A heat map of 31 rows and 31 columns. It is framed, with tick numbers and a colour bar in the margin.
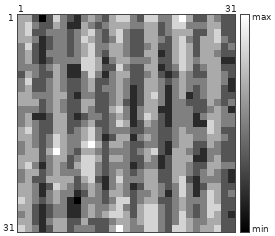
No overall slope runs across the table. Streaks run downward. Upright stripes repeat 7 times across the table.
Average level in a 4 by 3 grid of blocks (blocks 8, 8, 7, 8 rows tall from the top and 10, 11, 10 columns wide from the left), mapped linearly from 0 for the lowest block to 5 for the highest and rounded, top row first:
144 | 120 | 521 | 152
